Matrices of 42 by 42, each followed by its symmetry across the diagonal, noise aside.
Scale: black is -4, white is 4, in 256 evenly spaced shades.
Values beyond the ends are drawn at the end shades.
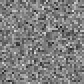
neither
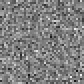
antisymmetric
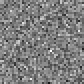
symmetric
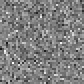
neither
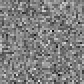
neither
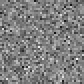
neither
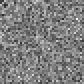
symmetric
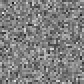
antisymmetric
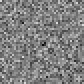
symmetric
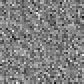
antisymmetric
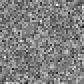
symmetric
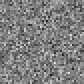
antisymmetric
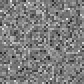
symmetric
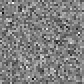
antisymmetric
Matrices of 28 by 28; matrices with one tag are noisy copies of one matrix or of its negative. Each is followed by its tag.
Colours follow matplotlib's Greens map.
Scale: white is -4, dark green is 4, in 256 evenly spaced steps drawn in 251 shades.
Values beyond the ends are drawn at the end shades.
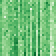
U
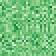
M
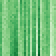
U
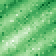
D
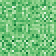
M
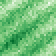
D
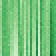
U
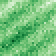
D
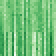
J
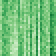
U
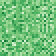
M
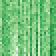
U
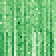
J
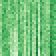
U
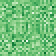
M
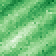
D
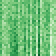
U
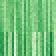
J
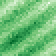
D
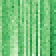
U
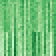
J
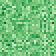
M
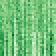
J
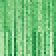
J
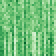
J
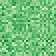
M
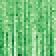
J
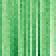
U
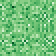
M
